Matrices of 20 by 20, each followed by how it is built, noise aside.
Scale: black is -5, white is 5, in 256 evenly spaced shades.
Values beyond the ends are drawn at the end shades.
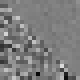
lower triangular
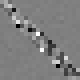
banded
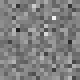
low rank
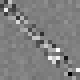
banded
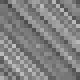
Toeplitz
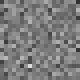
low rank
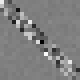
banded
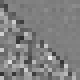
lower triangular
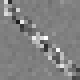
banded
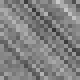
Toeplitz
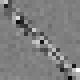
banded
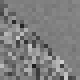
lower triangular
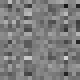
low rank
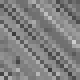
Toeplitz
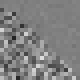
lower triangular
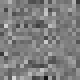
low rank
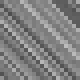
Toeplitz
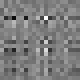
low rank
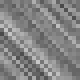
Toeplitz
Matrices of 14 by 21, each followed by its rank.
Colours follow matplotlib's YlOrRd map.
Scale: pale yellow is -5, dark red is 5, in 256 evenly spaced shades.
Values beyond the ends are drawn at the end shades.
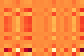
one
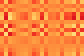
one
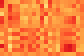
three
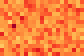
full rank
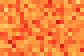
full rank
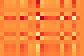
one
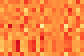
three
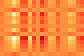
one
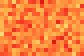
full rank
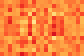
three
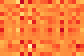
three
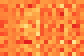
three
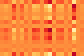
one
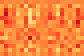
three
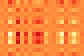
one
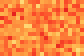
full rank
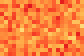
full rank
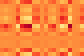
one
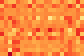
three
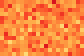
full rank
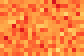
full rank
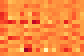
three
